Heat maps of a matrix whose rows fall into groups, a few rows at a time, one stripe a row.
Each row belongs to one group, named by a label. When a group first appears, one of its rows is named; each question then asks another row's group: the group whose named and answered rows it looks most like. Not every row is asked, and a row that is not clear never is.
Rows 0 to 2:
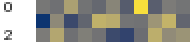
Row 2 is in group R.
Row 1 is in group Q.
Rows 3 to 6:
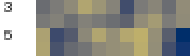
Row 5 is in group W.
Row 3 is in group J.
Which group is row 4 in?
R
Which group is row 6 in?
W
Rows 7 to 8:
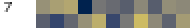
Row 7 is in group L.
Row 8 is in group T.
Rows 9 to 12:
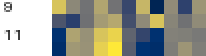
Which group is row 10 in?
T
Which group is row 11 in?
J
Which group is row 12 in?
J
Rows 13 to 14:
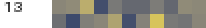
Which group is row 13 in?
L
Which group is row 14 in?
T
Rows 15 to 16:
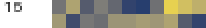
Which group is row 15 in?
R
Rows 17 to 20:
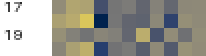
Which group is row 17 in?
L
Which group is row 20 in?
L
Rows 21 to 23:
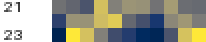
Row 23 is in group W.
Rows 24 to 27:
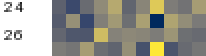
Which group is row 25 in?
Q
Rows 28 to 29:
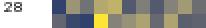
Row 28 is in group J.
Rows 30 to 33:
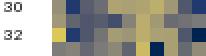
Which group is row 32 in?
W
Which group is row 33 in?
Q
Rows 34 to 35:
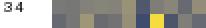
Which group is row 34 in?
J
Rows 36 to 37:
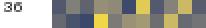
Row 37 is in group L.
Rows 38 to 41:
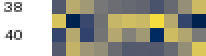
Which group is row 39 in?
W
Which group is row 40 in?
Q
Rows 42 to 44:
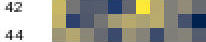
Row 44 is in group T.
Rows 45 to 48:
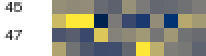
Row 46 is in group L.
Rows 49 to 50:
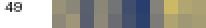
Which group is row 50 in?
R
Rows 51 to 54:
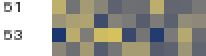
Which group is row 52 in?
L
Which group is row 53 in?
J
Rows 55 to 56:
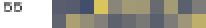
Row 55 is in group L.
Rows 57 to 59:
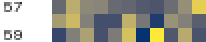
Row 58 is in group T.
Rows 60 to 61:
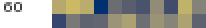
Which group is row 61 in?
Q
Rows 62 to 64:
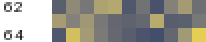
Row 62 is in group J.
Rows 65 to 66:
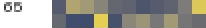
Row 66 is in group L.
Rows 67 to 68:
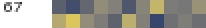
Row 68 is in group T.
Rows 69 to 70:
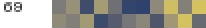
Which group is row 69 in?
R
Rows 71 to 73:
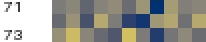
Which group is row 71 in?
Q
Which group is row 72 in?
R
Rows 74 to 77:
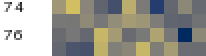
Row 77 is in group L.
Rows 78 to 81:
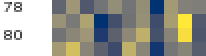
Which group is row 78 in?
Q
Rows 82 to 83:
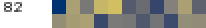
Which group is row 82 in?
J
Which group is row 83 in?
L
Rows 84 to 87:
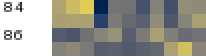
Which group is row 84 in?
L
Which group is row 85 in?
L
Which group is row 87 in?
R
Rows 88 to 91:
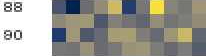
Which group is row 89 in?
L
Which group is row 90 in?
Q
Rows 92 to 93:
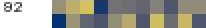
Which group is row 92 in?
L
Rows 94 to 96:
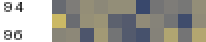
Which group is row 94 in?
J
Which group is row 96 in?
R
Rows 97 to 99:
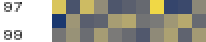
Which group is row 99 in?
R
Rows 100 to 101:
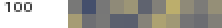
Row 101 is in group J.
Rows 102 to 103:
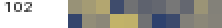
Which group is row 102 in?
L
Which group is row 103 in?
J
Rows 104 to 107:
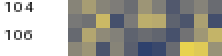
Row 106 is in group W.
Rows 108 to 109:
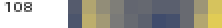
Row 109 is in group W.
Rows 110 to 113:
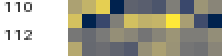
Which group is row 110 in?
L
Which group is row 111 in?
W
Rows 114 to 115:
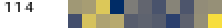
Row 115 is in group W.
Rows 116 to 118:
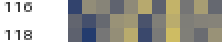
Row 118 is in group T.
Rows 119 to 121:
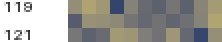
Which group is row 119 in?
L
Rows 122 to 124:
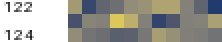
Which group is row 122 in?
W
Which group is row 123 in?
J
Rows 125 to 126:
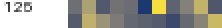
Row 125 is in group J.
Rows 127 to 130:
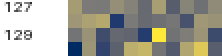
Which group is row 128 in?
L
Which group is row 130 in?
Q
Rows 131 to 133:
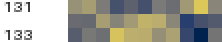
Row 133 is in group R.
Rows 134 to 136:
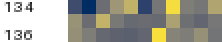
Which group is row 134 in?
T
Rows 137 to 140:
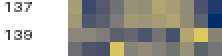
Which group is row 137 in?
W
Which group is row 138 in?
W
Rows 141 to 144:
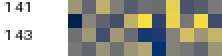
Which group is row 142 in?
Q
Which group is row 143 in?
R
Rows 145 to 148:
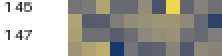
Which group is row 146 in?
W
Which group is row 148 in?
L
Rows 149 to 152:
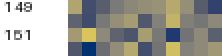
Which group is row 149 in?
W
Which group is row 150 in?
T
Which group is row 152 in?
T
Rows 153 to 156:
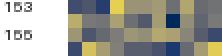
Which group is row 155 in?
W
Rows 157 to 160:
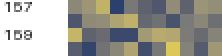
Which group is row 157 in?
L
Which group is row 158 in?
J
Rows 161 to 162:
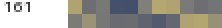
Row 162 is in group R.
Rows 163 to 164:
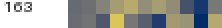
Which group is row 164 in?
R
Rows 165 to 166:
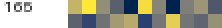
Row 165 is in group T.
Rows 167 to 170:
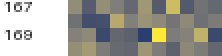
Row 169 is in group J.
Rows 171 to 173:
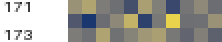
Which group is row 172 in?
T
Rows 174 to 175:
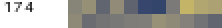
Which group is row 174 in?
R
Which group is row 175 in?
W
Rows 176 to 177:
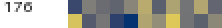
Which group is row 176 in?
Q
